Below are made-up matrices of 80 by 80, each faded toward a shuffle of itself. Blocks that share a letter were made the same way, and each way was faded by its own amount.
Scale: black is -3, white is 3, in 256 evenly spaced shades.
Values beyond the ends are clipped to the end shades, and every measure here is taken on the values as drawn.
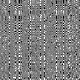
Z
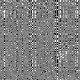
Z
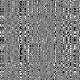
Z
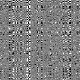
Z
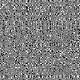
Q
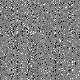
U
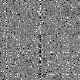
U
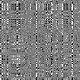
Z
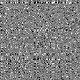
Q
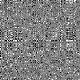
Q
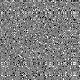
Q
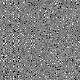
U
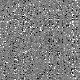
U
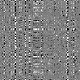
Z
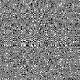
Q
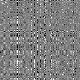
Z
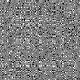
Q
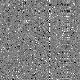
U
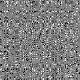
Q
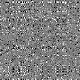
Q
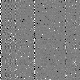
Z
